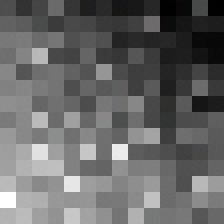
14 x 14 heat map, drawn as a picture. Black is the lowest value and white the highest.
Values rise toward the bottom left. The top right is the ninth with the lowest average. There are no regular stripes. The bottom left is the ninth with the highest average.
